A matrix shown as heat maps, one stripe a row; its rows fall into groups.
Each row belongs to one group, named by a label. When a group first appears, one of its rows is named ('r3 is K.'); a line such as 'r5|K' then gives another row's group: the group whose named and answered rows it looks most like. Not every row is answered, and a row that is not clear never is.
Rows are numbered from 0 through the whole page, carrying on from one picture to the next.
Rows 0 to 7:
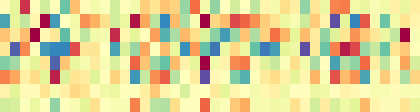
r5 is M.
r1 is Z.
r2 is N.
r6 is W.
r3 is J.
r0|J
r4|Z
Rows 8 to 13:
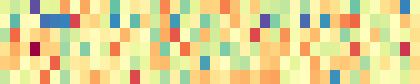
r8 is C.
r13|Z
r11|N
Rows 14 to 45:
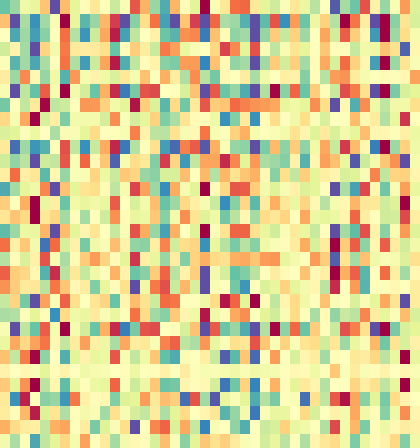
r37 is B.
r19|J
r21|Z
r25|C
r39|N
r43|N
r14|Z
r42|J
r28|N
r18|B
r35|C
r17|C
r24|B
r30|Z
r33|M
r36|Z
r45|C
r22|N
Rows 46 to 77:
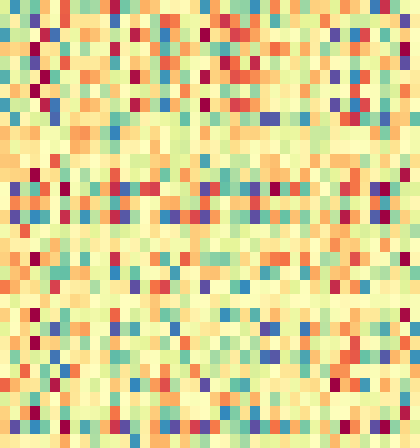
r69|J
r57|M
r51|Z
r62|J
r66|M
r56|W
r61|B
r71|J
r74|C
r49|N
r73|M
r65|J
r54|J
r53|Z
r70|N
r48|Z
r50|C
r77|M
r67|W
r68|N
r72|J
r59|B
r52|N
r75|N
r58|N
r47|C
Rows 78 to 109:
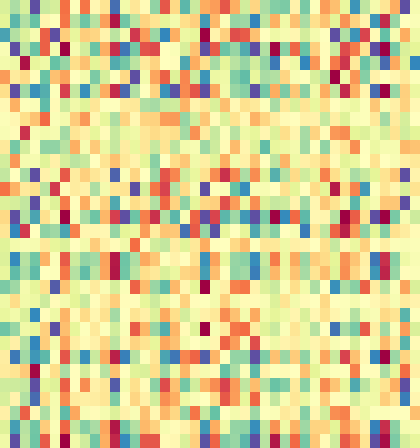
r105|C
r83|M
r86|W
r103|B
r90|C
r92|C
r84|B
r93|B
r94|J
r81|B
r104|N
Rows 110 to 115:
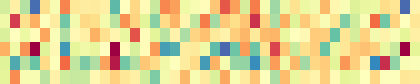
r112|Z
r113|N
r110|C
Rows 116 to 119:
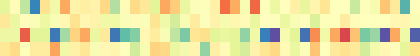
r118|J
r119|M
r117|W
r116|C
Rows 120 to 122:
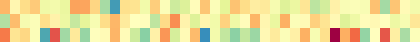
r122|M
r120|W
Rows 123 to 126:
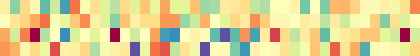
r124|W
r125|N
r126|M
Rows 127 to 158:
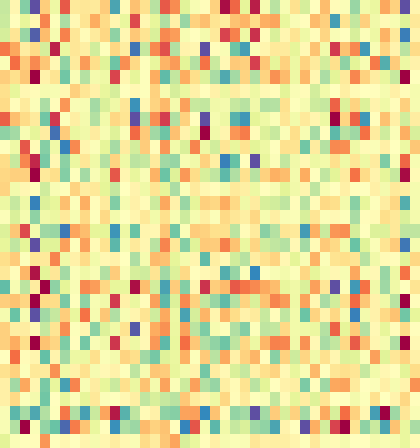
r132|N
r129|C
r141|C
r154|J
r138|N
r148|N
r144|C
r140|W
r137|J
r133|W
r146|N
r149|C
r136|Z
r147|Z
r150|M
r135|M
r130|M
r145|M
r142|C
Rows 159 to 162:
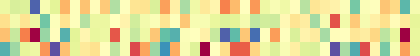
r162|Z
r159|C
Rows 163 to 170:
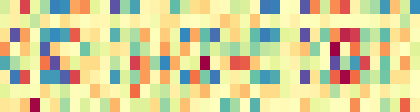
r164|C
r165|J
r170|N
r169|Z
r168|J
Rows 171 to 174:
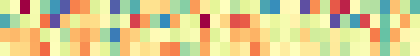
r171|J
